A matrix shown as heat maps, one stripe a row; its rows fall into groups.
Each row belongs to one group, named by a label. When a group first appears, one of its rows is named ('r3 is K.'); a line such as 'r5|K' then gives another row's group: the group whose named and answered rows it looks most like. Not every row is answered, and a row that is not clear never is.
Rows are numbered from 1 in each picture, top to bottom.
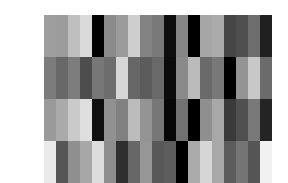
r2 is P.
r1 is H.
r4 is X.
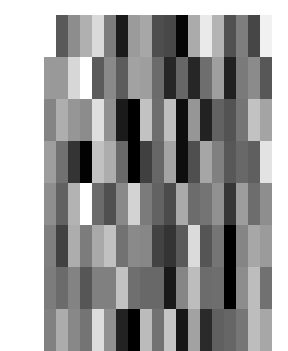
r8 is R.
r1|X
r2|H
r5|H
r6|P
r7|P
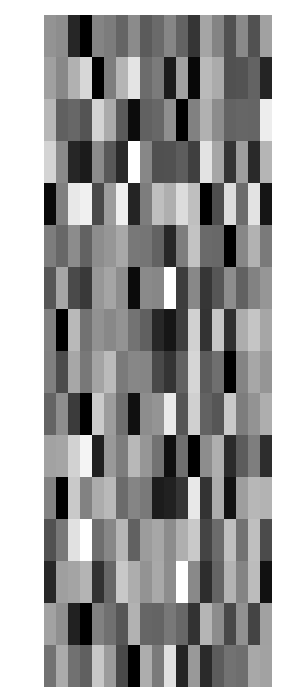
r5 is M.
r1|X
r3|X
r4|X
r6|P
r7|R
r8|P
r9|P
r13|M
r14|M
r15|X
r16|R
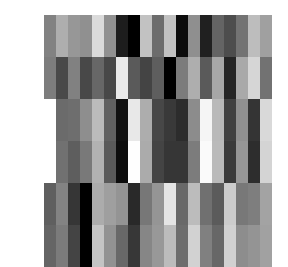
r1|R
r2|P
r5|R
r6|R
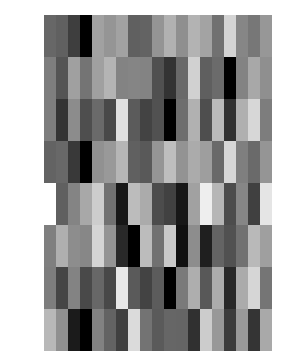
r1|R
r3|P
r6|R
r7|P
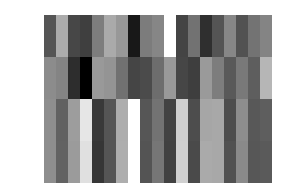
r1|R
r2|X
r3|H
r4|H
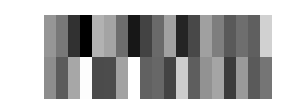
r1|X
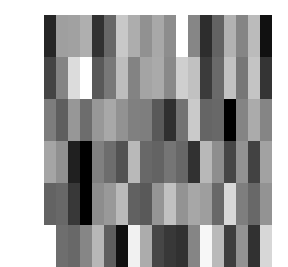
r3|P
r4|X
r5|R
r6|X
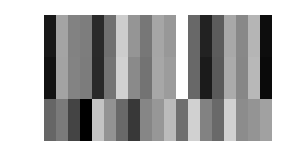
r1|M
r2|M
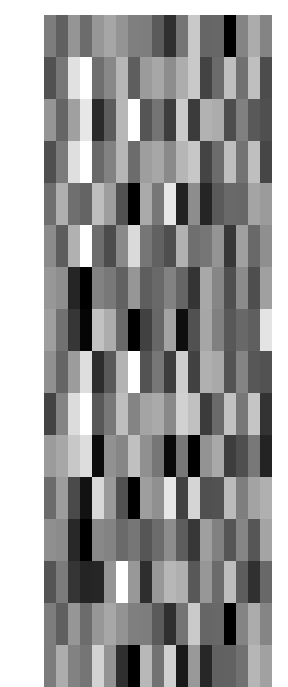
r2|M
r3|H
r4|M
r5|R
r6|H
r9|H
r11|H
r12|R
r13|X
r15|P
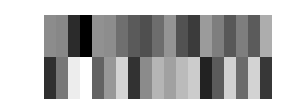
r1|X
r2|M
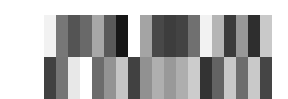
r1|X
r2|M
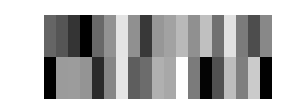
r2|M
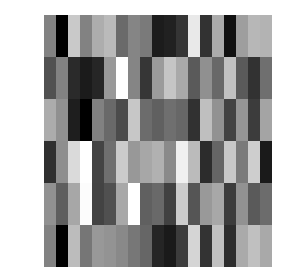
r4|M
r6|P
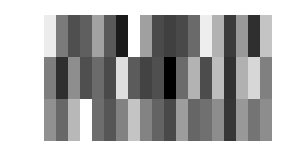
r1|X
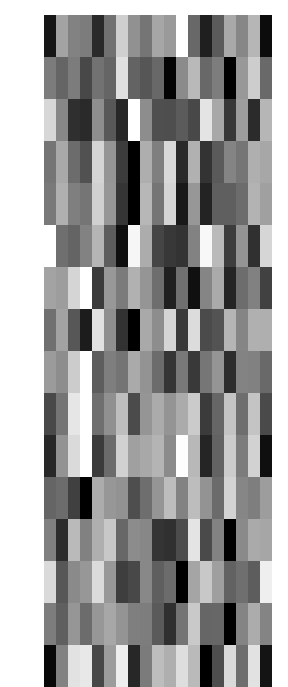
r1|M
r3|X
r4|R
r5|R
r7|H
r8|R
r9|H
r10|M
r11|M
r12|R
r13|P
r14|X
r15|P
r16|M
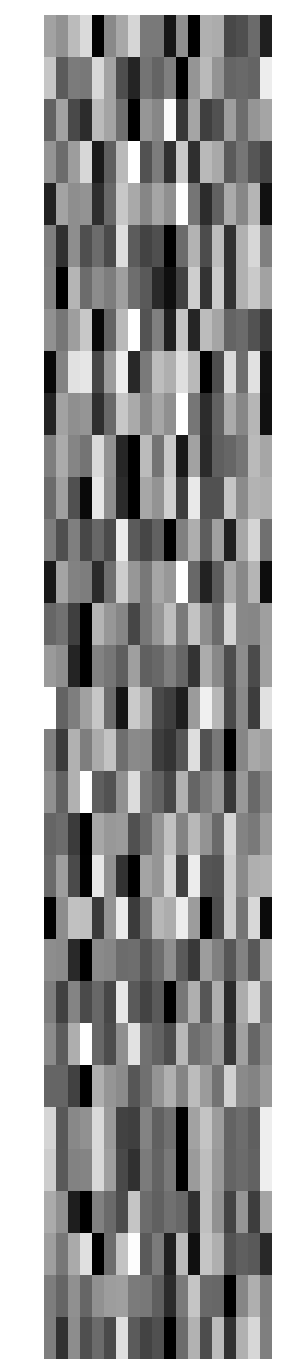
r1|H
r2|X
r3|R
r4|H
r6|P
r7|P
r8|H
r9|M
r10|M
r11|R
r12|R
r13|P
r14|M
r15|R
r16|X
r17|X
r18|P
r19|H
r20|R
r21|R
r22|M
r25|H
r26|R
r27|X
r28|X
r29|X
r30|H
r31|P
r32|P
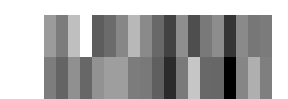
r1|H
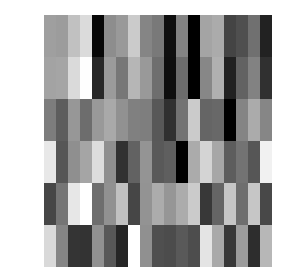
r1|H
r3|P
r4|X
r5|M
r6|X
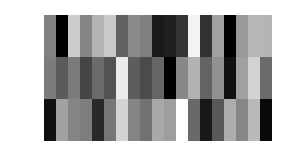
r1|P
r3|M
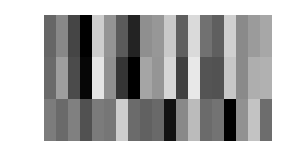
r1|R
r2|R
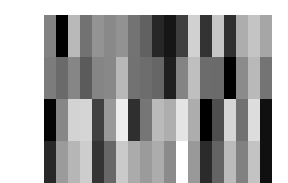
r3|M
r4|M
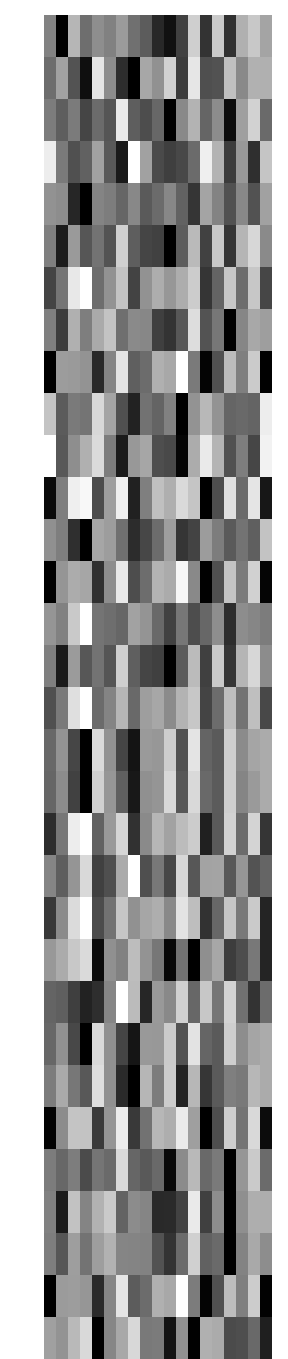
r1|P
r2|R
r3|P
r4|X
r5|X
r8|P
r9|M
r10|X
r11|X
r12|M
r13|X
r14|M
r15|H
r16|P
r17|M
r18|R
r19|R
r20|M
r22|M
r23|H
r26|R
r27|M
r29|P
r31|M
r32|H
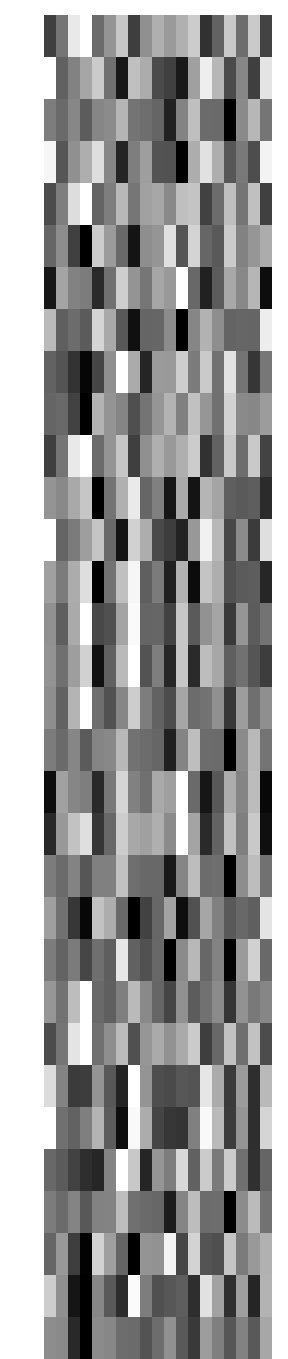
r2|X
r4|X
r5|M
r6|R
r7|M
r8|X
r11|M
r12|H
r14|H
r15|H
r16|H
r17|H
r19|M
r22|X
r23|P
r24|H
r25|M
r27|X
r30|R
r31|X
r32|X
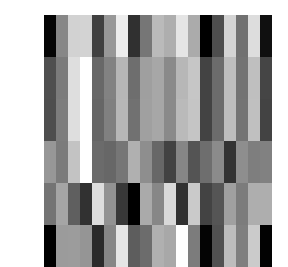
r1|M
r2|M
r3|M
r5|R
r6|M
